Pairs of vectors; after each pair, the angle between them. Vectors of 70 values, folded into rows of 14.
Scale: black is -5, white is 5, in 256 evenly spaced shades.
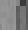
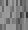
partly aligned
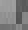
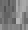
nearly opposite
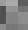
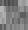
nearly opposite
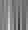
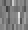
partly opposed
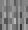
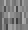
partly aligned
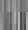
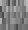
orthogonal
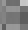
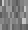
orthogonal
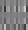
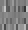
nearly opposite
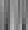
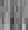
nearly opposite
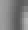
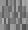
orthogonal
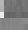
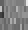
partly opposed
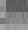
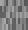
orthogonal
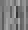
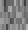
partly opposed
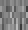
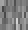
partly aligned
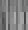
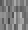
partly aligned
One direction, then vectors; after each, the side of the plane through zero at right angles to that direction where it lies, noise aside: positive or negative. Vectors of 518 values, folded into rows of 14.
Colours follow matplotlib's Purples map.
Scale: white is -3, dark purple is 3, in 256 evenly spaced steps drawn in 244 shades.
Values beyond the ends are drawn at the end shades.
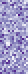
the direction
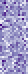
positive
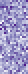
negative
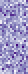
negative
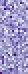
positive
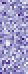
positive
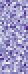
negative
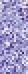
positive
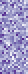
positive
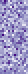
positive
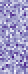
negative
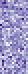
positive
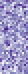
negative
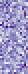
negative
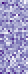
positive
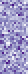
positive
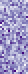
positive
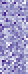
positive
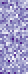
positive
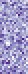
positive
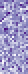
negative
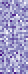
positive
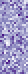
positive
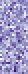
positive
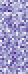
negative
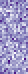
positive
